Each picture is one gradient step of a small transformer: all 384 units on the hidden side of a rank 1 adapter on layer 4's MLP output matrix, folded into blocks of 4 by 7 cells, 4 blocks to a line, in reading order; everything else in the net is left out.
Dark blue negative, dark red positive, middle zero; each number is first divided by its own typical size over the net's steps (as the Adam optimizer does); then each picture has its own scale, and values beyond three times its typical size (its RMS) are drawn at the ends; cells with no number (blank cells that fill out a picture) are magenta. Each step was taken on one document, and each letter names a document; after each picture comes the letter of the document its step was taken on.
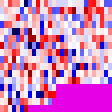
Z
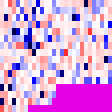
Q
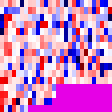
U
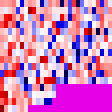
U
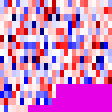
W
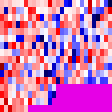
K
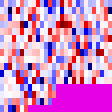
U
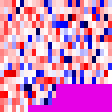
U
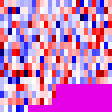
K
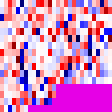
U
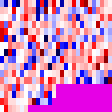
W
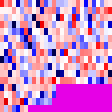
W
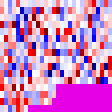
Z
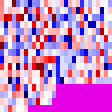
K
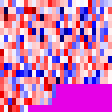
K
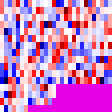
Z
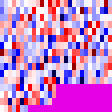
K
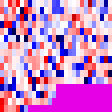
Z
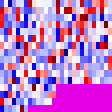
Z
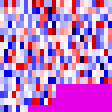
W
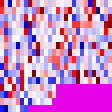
Z
